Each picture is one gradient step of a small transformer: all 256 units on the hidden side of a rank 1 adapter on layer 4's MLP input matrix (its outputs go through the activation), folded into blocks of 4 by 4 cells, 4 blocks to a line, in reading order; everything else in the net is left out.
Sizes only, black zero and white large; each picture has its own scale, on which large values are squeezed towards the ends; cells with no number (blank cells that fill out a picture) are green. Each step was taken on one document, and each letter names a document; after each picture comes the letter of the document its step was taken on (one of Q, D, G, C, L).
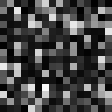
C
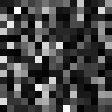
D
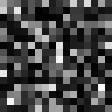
C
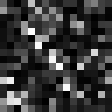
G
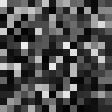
D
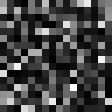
C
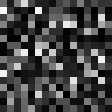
G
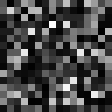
G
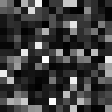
G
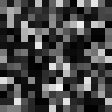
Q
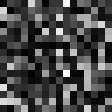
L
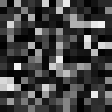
D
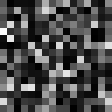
C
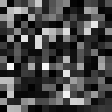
Q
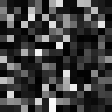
Q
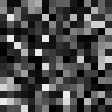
L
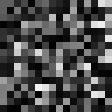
C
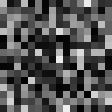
L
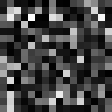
Q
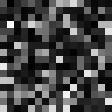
C
